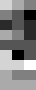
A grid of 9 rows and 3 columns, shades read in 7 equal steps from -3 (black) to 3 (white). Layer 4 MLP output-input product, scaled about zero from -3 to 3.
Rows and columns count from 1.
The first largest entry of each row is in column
1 1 2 1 1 1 3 1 1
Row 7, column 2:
2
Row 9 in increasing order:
1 1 1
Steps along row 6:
down up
